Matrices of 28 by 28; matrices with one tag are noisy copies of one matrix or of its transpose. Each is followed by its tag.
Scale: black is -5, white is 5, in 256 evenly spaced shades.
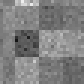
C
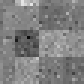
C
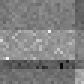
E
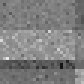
E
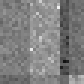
E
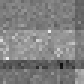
E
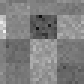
C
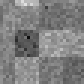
C
